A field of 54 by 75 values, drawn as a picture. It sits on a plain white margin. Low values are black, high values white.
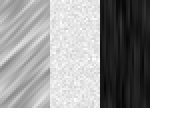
The table splits into one row of 3 panels. Panel 1,1: high, slanting up to the right. Panel 1,2: very high, fine-grained, faint in contrast. Panel 1,3: very low, streaked downward, faint in contrast.
